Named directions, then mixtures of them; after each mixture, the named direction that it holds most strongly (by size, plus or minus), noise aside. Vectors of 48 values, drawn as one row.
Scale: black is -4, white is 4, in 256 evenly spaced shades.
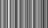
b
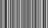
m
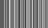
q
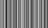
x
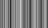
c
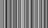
x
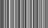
q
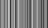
b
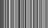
q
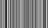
m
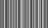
x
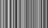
x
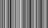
c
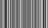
m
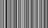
x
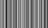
x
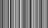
c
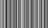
x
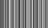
q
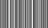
b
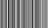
b
